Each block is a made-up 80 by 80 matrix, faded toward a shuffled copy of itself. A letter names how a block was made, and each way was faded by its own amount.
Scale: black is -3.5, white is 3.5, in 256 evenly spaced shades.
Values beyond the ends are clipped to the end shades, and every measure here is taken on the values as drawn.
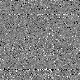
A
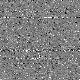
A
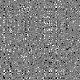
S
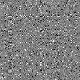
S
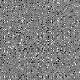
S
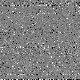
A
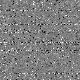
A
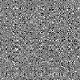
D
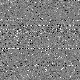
A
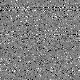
A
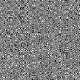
D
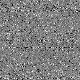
A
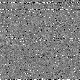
A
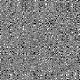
D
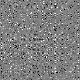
S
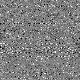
A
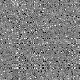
S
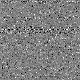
A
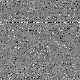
A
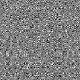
D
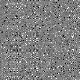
S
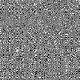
D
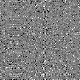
S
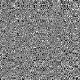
D
